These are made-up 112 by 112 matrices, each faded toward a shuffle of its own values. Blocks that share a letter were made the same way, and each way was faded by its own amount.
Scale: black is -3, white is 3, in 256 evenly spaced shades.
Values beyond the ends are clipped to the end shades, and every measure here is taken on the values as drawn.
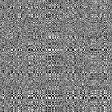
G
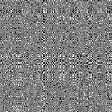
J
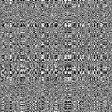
G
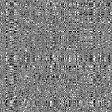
J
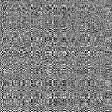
G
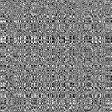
G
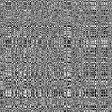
G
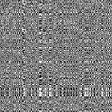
G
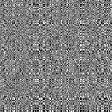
G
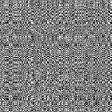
G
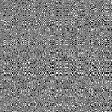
J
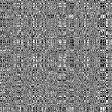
G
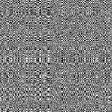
G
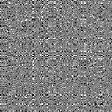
J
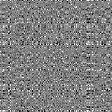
J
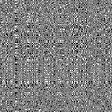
J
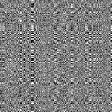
G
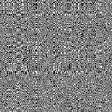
J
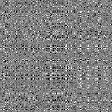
J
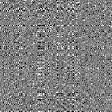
J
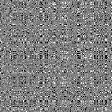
J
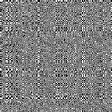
G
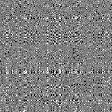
J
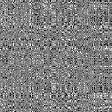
J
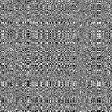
G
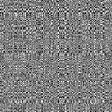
G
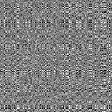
G
